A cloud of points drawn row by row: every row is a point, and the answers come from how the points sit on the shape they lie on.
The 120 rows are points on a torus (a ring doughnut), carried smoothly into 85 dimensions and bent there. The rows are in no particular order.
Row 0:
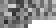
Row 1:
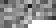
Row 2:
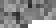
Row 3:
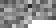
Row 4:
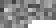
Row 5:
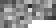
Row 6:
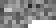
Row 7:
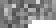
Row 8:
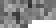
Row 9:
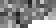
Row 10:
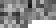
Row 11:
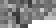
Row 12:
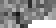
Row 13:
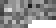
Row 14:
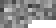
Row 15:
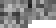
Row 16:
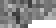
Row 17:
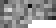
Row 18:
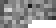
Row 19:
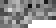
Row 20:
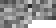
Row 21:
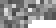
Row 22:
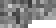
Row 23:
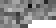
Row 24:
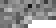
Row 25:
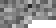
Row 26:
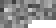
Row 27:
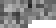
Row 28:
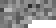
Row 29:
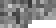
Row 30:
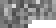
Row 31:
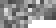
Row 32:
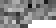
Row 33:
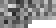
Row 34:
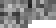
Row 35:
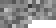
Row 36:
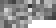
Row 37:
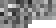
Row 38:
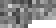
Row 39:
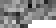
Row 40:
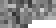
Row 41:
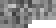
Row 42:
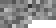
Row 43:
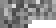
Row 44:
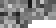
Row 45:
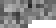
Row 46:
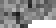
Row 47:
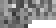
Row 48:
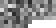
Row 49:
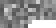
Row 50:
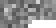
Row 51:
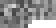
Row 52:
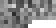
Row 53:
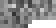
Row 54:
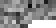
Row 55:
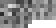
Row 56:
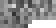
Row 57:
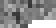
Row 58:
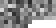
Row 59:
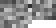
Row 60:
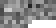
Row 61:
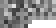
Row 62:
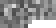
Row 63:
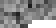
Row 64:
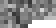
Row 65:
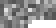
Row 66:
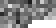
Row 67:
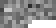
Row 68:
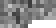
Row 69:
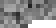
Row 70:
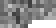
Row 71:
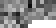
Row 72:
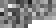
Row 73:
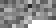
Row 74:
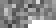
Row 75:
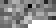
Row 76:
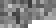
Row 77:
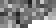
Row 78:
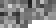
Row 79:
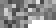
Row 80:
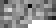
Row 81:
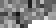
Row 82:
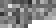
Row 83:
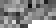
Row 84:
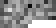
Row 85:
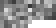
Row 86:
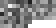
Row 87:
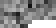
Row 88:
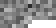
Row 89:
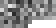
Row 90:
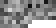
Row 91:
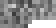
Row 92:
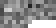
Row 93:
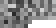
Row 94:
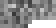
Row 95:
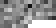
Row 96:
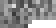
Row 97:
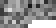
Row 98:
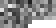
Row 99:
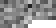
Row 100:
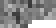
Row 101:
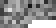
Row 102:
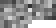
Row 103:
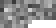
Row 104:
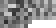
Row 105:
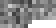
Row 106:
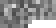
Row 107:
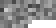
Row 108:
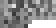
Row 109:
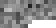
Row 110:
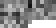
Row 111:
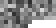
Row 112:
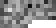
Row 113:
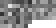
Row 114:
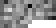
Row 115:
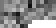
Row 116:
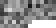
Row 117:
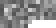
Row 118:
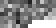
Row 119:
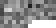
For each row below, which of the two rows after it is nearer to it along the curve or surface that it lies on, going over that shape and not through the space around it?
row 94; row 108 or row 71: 108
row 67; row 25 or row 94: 25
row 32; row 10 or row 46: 46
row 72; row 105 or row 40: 105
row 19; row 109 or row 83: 83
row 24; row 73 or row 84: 73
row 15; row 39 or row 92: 92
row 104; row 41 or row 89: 89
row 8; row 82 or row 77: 82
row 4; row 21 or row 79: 21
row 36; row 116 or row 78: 116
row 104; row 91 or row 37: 37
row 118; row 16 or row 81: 81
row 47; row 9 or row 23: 9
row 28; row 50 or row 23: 23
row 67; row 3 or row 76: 3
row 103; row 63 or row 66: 63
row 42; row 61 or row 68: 61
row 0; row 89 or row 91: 89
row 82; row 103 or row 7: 7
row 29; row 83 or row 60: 60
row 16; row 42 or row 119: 119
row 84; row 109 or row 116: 116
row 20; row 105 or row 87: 87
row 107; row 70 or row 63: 63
